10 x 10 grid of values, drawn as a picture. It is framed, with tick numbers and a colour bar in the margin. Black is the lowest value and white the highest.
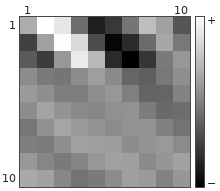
Seam: horizontal, 30% of the way down, the bottom part calmer. Ninth with the highest average: top left. Ninth with the lowest average: top middle. Mirror symmetry: none.
